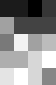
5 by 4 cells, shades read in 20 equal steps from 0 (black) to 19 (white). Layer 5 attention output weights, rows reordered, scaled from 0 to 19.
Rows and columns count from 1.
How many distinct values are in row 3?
4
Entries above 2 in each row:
1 4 4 4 4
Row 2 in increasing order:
5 5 5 12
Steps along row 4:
same up up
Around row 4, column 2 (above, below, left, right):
18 19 13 16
